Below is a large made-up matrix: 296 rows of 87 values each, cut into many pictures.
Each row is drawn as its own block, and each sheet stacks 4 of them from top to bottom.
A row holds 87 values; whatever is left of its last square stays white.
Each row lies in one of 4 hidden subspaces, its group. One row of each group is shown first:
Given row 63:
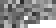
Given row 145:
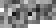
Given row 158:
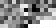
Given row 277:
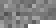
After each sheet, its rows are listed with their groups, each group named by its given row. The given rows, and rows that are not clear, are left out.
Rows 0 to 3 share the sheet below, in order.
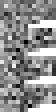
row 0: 277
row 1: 63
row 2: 158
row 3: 158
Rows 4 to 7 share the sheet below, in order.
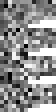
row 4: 277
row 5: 63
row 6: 158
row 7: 158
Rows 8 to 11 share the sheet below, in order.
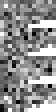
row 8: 277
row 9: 63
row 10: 158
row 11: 277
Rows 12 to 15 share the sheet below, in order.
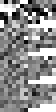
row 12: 145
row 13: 158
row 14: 158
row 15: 158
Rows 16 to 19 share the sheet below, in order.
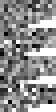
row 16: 63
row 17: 277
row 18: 145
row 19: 63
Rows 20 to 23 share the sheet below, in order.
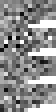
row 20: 158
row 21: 158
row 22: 63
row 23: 277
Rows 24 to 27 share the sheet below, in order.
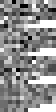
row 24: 158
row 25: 158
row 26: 277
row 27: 158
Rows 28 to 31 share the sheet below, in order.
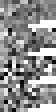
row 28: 145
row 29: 277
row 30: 158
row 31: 63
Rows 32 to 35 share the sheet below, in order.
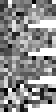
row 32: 277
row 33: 158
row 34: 158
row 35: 63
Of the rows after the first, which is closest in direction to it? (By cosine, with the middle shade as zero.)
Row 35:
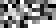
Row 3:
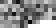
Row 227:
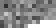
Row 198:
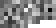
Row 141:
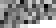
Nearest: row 198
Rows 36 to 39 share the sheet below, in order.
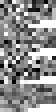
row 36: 158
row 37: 277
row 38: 63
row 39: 63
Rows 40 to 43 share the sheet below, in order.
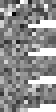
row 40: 145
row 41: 277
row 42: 277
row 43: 63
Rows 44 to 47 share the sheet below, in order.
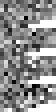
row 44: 63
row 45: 277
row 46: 63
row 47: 63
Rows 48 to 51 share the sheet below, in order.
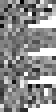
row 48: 63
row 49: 63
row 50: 63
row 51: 145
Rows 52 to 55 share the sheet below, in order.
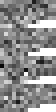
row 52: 63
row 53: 277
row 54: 63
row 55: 158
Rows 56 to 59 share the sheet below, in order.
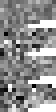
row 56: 145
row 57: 277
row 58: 63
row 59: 277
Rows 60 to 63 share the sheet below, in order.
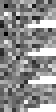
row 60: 277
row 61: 277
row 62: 158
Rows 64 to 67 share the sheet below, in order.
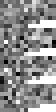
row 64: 63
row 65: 158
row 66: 277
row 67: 158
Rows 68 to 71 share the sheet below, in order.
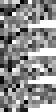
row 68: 145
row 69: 145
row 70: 145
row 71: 63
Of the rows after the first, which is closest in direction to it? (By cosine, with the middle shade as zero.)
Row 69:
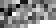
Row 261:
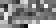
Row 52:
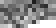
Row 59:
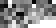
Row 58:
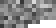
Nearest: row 52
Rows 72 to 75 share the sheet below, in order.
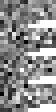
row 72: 145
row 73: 158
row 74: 158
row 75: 145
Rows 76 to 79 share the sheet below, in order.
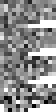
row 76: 145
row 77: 63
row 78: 63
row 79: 277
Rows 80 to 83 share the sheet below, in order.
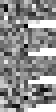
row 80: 145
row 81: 63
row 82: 277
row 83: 63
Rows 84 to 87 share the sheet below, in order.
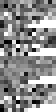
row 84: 277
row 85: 277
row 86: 63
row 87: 277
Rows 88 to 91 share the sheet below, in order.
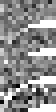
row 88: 63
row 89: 145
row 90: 277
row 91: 145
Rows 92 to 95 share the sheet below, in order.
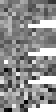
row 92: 158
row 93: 277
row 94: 277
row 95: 63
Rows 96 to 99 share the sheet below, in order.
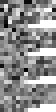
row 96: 145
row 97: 158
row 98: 63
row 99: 277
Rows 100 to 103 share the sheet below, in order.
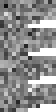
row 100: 277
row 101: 63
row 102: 145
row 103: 63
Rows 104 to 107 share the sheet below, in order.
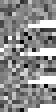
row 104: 145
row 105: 158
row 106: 158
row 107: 158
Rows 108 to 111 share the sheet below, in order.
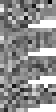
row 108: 63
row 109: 145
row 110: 145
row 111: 158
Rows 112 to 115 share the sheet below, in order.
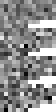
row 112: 145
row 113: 63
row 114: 158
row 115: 158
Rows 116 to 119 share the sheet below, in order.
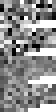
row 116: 63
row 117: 277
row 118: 277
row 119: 63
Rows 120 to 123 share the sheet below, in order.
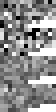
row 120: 277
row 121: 63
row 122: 63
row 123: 277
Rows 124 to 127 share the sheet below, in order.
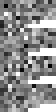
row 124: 277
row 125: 63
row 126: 158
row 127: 277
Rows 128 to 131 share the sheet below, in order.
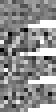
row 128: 158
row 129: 145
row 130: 158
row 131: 158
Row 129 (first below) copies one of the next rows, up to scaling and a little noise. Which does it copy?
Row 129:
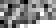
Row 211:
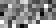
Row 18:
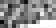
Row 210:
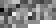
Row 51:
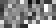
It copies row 18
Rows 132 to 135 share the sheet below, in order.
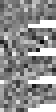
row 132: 63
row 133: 145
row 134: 63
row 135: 63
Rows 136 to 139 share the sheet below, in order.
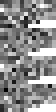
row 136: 63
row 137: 63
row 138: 145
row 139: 277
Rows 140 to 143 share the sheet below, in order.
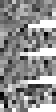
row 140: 158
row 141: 145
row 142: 145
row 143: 145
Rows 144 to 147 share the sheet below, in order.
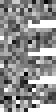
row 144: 158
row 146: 63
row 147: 277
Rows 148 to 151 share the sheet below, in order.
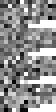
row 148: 63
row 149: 158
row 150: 63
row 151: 63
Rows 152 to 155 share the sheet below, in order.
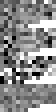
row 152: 158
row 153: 158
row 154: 277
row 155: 277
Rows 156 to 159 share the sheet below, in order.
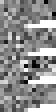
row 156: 158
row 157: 158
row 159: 277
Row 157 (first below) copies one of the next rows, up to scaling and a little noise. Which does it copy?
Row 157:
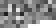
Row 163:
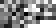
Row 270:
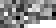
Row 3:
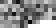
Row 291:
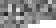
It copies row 291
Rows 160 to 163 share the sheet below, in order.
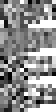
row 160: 145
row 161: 145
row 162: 158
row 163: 158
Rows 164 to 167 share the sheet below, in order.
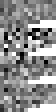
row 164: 145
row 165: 63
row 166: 145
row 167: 277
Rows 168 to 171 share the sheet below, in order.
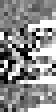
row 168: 158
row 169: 63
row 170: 145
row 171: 145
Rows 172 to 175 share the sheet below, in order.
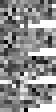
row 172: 158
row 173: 158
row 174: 63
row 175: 158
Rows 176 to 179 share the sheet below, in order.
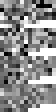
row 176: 63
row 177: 63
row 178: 158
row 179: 63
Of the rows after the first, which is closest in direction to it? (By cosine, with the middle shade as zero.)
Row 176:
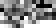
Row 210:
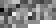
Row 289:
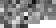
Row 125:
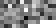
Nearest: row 210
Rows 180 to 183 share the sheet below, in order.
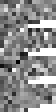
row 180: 145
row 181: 145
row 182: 145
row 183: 158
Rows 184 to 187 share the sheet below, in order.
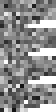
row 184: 277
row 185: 277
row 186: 277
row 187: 63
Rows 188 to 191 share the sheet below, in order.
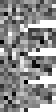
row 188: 158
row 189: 145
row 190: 158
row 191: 158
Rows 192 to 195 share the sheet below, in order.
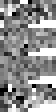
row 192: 145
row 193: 63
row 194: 158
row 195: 277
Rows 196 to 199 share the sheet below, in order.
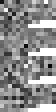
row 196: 158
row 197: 63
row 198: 158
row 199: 158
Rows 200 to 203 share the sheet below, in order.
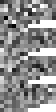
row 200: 63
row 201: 145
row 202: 145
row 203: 63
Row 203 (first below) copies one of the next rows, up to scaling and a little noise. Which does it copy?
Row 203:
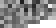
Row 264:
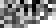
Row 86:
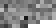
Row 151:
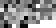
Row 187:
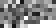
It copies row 264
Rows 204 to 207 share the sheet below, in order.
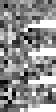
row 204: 277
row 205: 145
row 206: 63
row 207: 158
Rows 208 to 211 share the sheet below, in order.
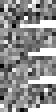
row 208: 63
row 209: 158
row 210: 145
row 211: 145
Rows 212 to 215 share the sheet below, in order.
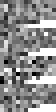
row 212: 145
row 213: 145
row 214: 277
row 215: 277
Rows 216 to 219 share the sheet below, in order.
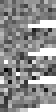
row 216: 158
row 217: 63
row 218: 277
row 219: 145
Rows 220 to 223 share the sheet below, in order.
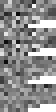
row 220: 277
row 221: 277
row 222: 277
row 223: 158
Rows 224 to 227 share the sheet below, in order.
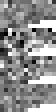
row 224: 277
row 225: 277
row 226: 63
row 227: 277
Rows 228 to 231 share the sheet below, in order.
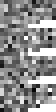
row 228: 63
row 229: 158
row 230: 63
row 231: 63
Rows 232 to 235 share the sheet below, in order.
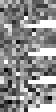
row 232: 63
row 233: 277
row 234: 277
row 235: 158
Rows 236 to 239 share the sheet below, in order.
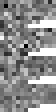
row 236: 277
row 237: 63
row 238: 145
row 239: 277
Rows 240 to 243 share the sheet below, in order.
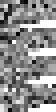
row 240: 145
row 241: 145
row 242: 277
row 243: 277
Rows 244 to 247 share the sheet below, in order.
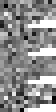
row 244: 277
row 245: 63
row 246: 277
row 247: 158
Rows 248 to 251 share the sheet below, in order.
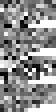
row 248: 63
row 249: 277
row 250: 145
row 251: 277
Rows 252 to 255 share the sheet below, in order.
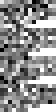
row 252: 63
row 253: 158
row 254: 145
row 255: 63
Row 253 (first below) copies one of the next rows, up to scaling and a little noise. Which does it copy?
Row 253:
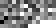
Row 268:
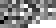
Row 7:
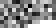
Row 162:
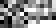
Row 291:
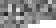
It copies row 268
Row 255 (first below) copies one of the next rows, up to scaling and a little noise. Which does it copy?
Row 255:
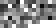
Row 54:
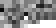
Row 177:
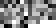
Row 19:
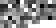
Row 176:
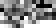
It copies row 19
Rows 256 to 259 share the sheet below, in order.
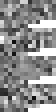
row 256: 145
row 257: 145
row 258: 158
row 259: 145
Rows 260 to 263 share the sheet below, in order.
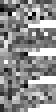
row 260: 145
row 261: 145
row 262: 277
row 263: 145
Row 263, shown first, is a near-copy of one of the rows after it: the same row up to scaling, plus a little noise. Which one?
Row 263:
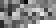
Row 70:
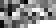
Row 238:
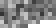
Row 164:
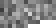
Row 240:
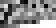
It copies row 70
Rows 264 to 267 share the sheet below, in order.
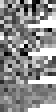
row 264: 63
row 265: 63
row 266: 63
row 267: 277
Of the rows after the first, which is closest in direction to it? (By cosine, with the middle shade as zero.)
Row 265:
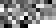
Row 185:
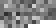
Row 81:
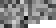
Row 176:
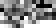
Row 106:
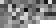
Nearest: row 81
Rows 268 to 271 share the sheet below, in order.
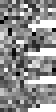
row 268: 158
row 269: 277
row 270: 158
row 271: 63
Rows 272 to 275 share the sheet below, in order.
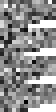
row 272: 277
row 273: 145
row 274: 277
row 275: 63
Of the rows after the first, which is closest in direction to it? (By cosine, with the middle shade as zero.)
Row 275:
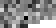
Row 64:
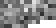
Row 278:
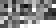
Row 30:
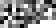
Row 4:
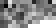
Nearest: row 4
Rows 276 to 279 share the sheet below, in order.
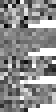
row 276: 63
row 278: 158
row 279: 158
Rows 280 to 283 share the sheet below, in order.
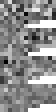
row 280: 158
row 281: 158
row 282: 277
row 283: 277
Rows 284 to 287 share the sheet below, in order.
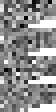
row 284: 63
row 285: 145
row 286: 277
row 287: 158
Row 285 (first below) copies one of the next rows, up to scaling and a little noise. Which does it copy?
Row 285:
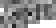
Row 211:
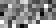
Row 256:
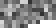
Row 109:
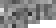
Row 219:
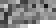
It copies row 109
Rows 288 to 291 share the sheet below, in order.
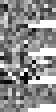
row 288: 145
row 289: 63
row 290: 63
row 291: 158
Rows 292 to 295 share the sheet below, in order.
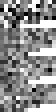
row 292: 63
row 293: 158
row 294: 158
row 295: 277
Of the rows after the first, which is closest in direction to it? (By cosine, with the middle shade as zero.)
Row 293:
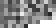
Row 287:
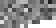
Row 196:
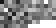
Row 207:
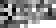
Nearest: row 196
